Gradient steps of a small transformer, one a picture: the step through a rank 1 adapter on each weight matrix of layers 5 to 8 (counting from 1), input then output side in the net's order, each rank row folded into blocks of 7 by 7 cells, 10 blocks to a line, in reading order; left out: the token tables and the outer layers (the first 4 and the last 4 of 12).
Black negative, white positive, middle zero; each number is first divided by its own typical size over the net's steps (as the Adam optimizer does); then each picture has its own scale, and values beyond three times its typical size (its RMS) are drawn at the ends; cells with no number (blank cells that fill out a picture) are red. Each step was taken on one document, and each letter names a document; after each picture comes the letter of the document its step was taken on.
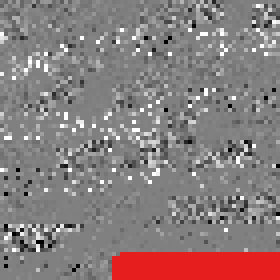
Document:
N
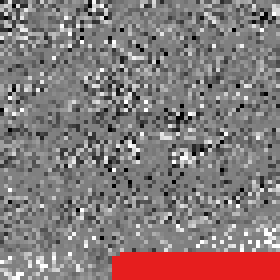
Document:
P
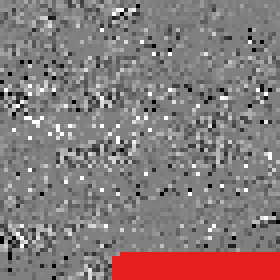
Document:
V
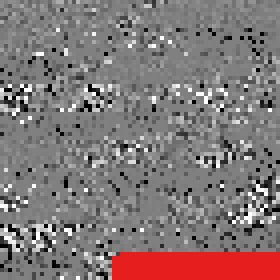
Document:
V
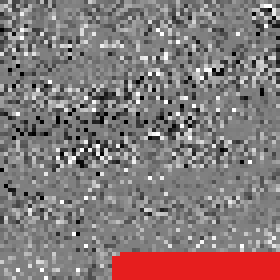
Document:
P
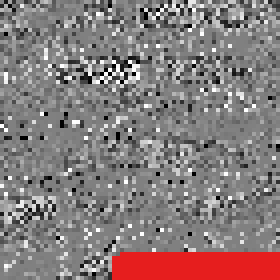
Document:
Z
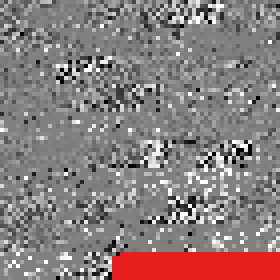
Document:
Z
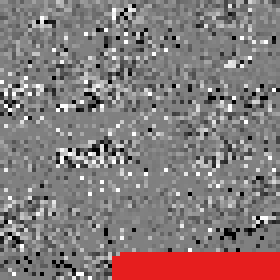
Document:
V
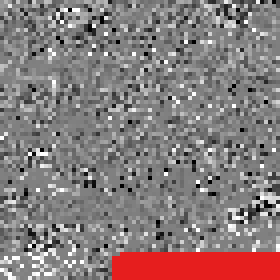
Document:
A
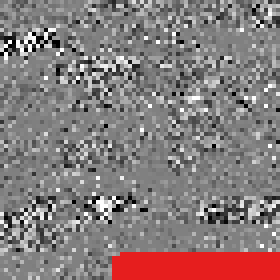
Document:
Z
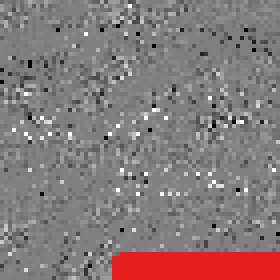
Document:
V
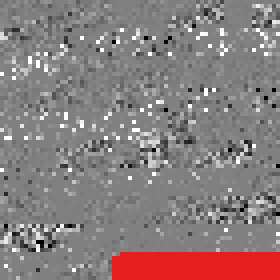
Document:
N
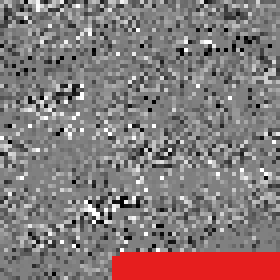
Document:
A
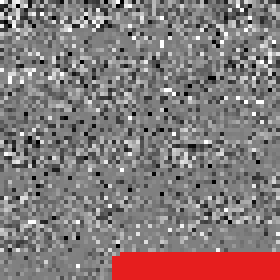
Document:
P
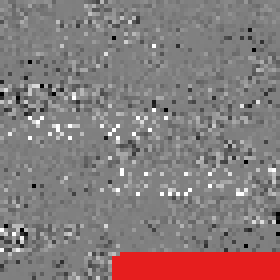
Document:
V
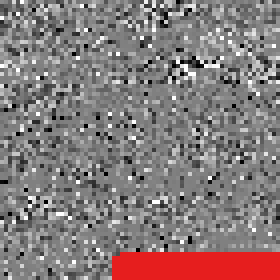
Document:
A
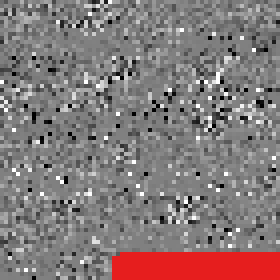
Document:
V
